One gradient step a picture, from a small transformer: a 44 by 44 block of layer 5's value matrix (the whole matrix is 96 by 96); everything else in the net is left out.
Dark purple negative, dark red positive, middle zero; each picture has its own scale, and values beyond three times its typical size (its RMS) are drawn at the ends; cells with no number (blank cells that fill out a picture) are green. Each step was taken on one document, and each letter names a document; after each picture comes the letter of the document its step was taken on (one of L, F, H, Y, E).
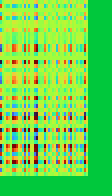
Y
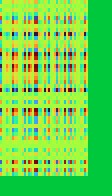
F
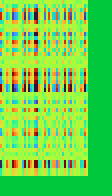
F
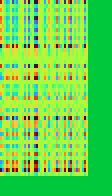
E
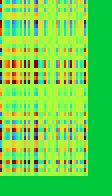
Y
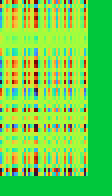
F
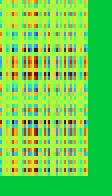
F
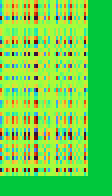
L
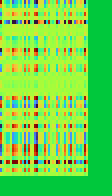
Y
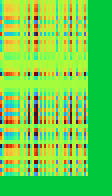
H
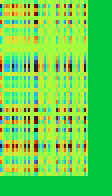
L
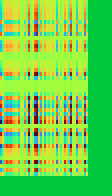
H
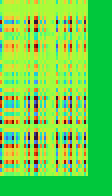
H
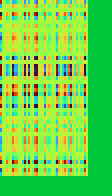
L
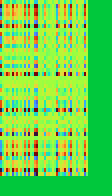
L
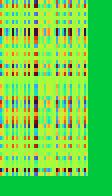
L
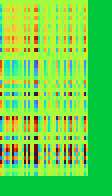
Y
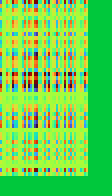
F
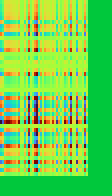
H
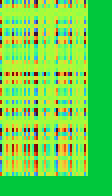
L
